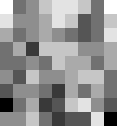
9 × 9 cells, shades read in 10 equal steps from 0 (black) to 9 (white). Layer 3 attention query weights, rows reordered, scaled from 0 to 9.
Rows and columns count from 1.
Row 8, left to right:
0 4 6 2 3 7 8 5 3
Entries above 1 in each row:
9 9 9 9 9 9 9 8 8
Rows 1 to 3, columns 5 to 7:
8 8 7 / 8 7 3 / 5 4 3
